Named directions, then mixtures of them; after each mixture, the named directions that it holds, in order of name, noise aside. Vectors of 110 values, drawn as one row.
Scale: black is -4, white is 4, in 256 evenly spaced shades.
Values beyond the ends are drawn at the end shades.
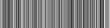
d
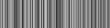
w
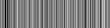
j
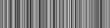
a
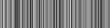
a, w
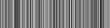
a, d, w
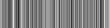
a, d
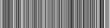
d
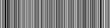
d, j, w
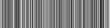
a, d, w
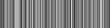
a, d, w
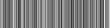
d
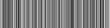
d
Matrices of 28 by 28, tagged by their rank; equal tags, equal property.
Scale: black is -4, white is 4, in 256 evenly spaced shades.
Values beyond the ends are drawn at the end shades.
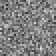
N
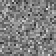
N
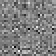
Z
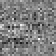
Z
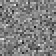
N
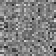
Z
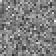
N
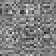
Z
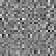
Z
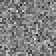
N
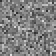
N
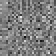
Z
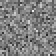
N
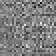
Z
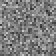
N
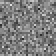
N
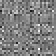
Z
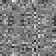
Z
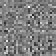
Z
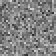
N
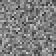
N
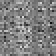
Z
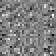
Z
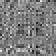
Z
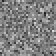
N
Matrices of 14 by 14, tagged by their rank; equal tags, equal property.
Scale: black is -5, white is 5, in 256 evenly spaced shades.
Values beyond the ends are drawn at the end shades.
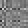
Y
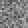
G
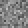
G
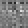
Y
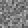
G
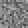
G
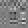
Y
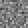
G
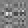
Y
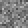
G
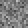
G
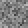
G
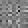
Y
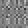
Y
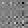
Y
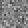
G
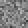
G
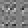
Y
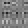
Y
